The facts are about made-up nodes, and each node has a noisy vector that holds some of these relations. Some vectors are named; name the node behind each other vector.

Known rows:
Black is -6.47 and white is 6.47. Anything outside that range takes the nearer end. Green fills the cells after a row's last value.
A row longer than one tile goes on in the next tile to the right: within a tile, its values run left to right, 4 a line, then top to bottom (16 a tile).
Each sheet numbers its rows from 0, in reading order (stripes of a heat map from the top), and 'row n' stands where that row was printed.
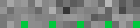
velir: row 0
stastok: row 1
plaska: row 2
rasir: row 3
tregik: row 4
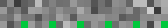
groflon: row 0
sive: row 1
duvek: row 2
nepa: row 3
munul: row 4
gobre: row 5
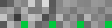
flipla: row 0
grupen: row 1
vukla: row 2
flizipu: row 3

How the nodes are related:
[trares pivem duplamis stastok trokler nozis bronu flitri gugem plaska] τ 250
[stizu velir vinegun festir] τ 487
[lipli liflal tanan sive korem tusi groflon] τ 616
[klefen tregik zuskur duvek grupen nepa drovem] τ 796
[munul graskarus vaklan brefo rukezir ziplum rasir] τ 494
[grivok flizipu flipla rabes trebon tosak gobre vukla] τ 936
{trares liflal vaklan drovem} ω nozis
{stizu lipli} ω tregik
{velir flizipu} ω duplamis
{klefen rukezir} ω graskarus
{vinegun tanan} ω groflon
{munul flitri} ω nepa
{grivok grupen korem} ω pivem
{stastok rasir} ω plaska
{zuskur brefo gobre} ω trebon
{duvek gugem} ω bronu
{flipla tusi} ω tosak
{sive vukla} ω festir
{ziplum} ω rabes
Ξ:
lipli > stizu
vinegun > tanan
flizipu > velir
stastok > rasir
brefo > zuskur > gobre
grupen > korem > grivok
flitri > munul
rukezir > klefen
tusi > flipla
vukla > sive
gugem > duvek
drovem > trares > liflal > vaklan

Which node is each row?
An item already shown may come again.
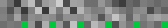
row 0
graskarus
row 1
gobre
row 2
zuskur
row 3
duvek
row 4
tosak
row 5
festir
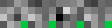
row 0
flipla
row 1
tosak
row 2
vaklan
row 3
tosak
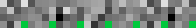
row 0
brefo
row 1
gugem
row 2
vaklan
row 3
korem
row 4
vinegun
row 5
brefo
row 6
drovem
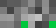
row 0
bronu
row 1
pivem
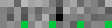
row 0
rukezir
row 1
klefen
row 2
trares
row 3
ziplum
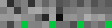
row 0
trebon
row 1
tusi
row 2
nozis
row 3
rabes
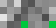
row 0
grivok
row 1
gugem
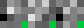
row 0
liflal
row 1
grivok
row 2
drovem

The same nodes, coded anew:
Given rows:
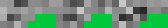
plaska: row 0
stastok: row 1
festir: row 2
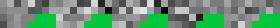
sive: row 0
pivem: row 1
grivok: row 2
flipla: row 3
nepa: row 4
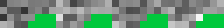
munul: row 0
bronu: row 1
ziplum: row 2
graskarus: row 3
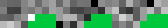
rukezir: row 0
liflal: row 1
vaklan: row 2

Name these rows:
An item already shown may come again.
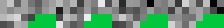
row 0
groflon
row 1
brefo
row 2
drovem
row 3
grupen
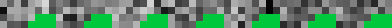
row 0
gobre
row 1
gugem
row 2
pivem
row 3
duvek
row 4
korem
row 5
trares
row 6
trares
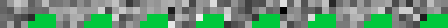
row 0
vinegun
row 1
rabes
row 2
bronu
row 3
brefo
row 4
nozis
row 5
zuskur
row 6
rabes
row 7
tosak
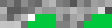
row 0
graskarus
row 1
rabes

